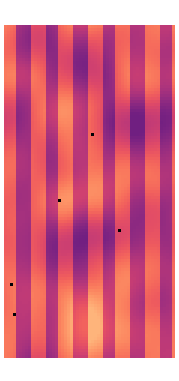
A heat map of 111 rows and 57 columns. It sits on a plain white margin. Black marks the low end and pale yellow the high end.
There are five isolated cells, each far lower than the cells round it. The bottom middle is the ninth with the highest average. Stripes running up and down repeat 6 times from left to right.
